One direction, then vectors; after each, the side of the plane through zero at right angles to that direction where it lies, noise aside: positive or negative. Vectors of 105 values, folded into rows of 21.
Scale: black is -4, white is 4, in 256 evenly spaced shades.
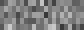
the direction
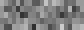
negative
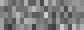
negative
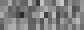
positive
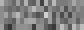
negative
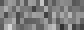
positive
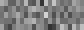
negative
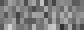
positive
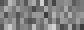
positive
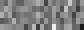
positive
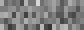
negative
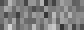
positive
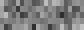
negative
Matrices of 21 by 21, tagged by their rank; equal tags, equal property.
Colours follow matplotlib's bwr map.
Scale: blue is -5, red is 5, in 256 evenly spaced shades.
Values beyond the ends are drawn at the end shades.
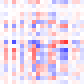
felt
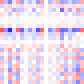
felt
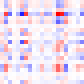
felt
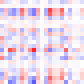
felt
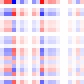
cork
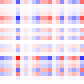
cork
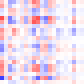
felt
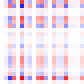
cork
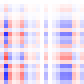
cork
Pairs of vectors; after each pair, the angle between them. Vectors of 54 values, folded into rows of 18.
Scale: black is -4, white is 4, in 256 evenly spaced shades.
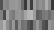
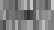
nearly opposite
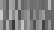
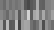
partly aligned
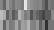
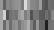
nearly parallel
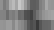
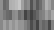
nearly parallel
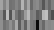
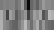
partly opposed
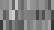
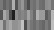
nearly opposite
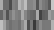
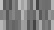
nearly parallel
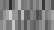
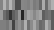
nearly opposite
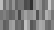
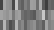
partly opposed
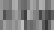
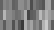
nearly opposite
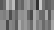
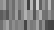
partly opposed
